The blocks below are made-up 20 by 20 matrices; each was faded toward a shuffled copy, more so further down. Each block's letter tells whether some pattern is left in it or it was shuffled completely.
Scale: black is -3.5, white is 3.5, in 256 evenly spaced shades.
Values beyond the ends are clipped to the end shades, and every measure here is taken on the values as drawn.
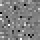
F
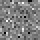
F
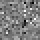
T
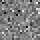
F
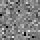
F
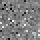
F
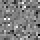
T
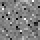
F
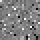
F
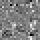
T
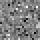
F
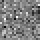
T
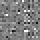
T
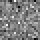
F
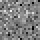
F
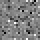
F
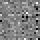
T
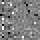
T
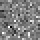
F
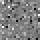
F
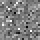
F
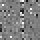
T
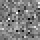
F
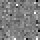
T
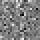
T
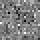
T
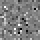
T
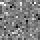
F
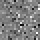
F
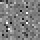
T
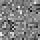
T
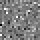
F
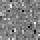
F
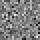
F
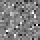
F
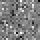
T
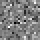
T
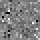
T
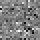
T
